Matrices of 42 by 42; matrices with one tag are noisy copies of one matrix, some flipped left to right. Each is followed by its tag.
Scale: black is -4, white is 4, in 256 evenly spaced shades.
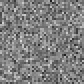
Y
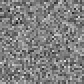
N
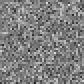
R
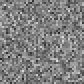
Y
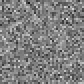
N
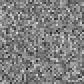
Y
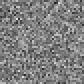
N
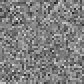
N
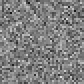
N
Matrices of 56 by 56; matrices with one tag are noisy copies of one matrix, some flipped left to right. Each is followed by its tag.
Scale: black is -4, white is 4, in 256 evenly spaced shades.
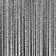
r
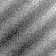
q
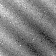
q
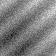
q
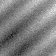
q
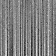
r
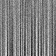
r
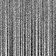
r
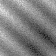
q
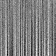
r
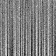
r
